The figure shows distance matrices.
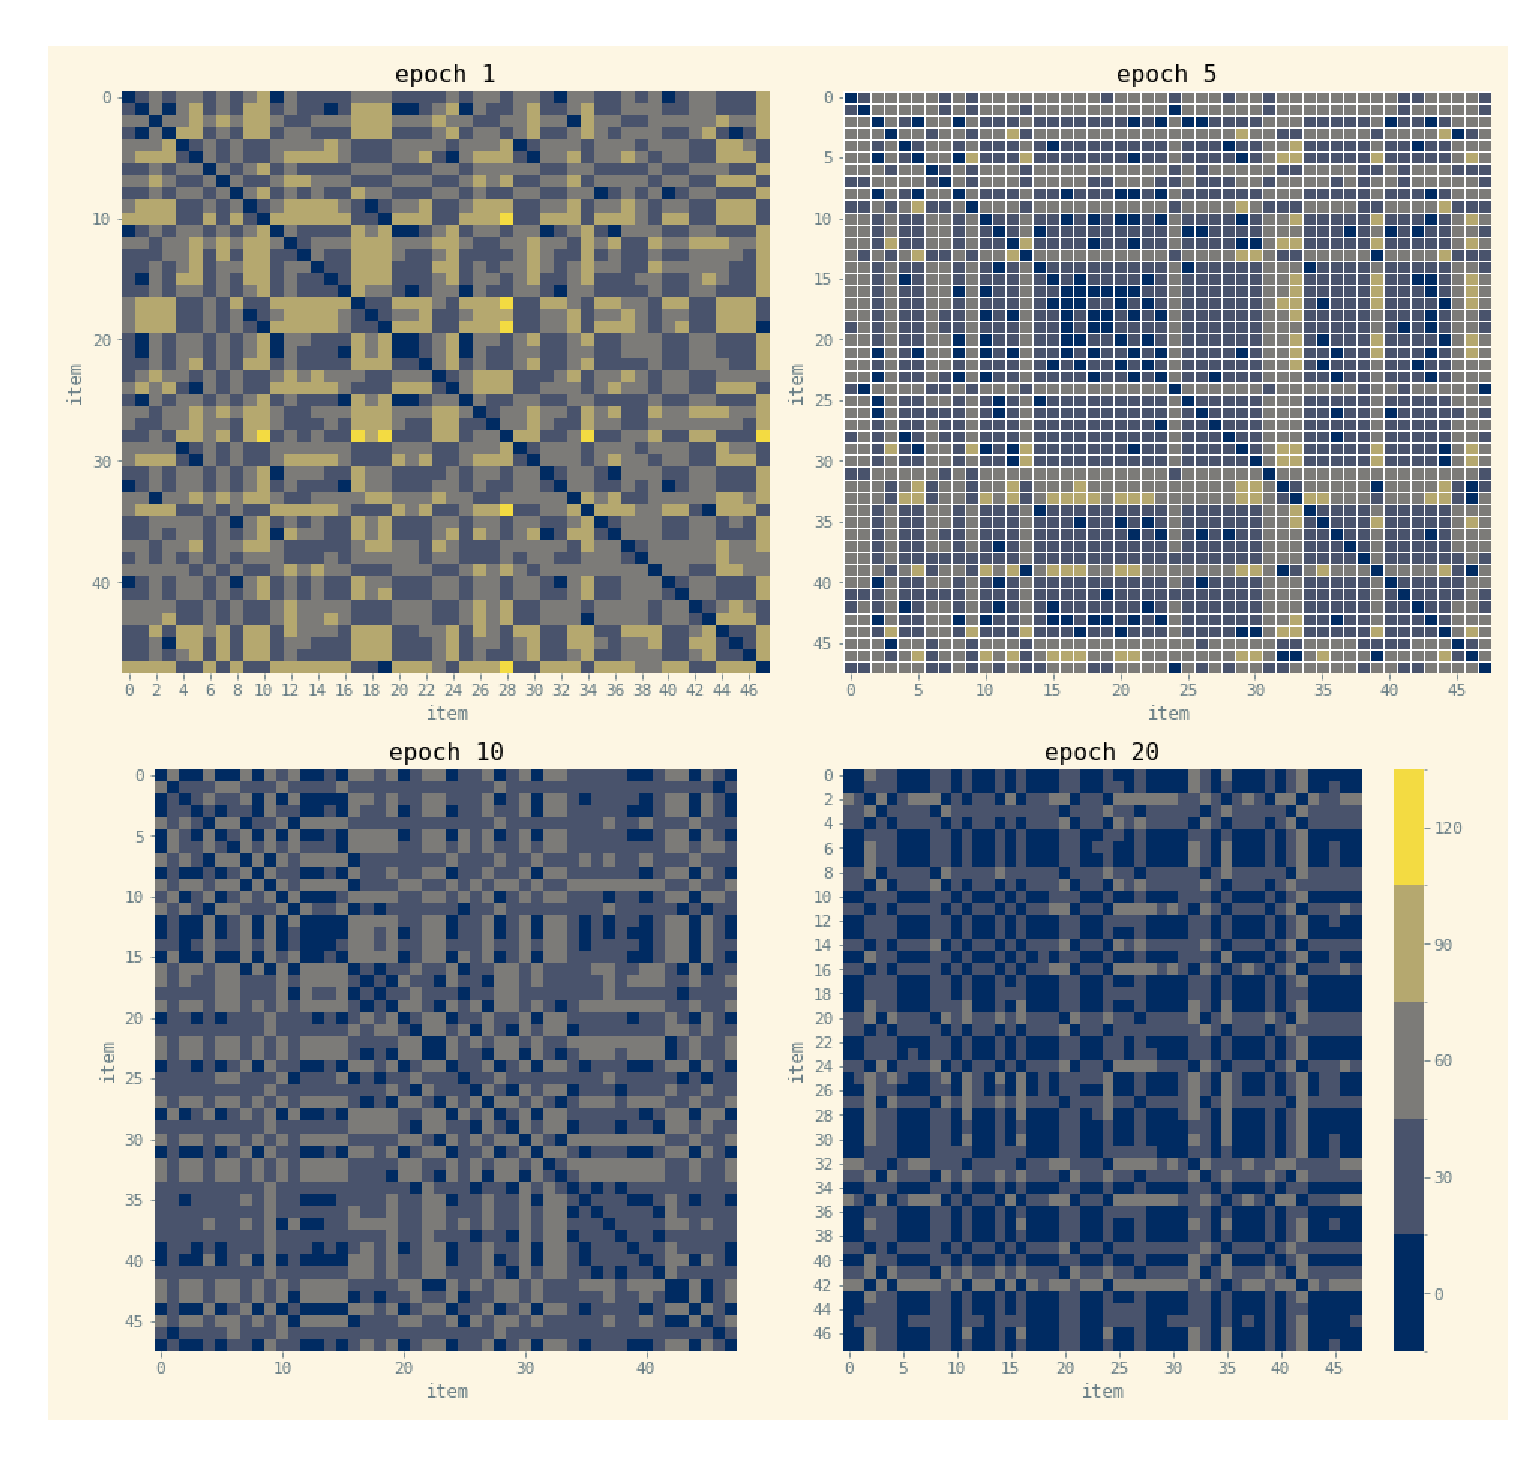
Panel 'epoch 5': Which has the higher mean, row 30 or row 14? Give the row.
30
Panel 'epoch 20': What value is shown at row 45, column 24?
30
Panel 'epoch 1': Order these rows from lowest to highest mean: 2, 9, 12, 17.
9, 2, 12, 17
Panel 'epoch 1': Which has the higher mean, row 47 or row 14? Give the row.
47
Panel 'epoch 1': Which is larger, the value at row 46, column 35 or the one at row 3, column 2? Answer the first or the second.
the second
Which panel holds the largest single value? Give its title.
epoch 1
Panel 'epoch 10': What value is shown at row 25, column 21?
60
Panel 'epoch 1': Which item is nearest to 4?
29
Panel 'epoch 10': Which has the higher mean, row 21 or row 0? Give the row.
21
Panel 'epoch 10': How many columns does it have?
48
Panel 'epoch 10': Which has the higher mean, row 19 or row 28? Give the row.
19
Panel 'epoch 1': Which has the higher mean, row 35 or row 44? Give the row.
44
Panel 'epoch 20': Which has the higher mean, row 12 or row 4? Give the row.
4
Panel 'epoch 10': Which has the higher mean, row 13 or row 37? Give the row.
37
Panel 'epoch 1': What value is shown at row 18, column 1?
90
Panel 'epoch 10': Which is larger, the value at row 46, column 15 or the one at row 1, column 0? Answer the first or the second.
the second
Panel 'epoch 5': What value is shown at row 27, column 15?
30
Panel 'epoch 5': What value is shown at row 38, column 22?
30
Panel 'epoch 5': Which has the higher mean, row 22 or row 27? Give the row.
27
